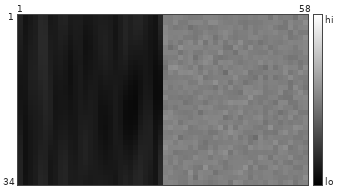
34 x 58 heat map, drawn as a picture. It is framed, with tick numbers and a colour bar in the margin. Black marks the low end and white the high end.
The table splits into one row of 2 panels. Panel 1,1: very low, streaked downward, faint in contrast. Panel 1,2: middling, fine-grained, faint in contrast.
